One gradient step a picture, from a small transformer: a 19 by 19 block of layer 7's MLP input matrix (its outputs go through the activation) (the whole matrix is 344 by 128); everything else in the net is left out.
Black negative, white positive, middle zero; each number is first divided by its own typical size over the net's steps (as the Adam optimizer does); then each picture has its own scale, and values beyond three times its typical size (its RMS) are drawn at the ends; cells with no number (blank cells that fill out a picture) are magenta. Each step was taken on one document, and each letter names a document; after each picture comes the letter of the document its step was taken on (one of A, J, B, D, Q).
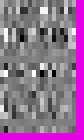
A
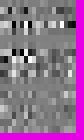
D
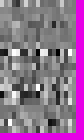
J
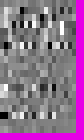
A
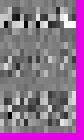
J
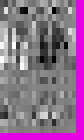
A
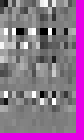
A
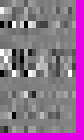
D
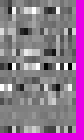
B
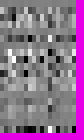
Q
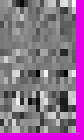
J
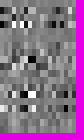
D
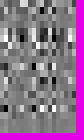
A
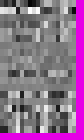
J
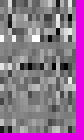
B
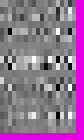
B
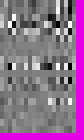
B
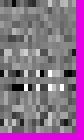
J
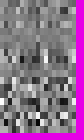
J
